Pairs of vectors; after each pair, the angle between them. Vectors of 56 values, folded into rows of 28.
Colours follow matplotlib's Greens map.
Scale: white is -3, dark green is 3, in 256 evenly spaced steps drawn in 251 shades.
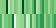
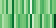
partly aligned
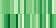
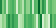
partly aligned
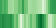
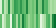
partly opposed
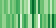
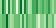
orthogonal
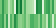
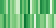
orthogonal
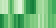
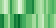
nearly parallel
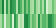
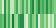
nearly opposite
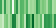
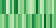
partly aligned
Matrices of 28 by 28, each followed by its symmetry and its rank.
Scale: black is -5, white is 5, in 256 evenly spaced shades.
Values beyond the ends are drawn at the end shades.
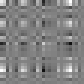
symmetric, rank one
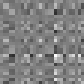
symmetric, rank two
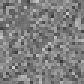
symmetric, full rank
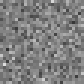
neither, full rank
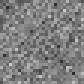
symmetric, full rank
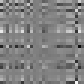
neither, rank two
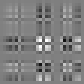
symmetric, rank one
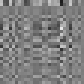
neither, rank two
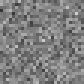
neither, full rank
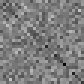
symmetric, full rank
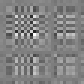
symmetric, rank two
